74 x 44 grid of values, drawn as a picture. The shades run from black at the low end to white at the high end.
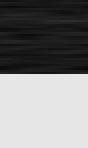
It is made of 2 by 1 panels. Panel 1,1: very low, streaked across, faint in contrast. Panel 2,1: very high, flat.
